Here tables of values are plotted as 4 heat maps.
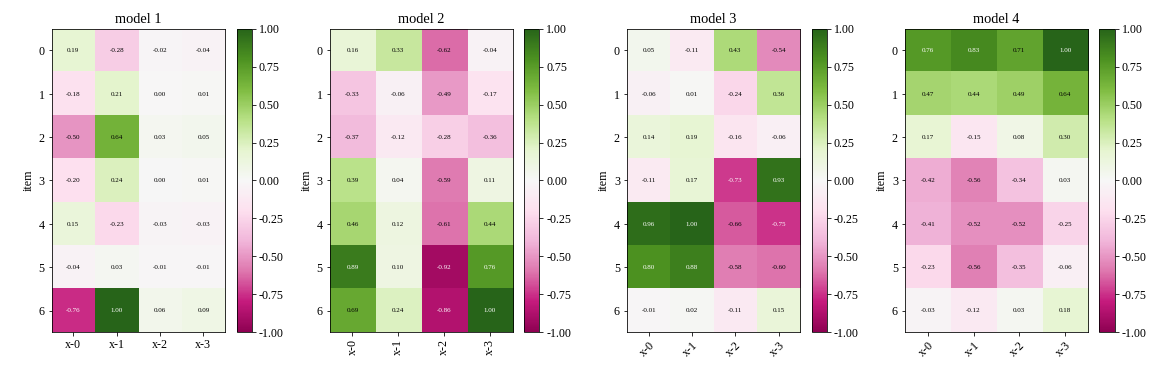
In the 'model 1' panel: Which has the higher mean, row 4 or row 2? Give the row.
2
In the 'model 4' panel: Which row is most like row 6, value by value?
2
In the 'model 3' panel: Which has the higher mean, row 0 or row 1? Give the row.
1
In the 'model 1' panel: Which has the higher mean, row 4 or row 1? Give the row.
1
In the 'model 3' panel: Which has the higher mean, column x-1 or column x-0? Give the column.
x-1
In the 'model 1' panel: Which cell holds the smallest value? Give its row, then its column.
6, x-0
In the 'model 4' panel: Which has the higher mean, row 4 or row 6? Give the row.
6
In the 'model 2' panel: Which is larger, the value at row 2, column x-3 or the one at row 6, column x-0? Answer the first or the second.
the second
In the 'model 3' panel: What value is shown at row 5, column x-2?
-0.58
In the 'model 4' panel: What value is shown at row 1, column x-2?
0.49
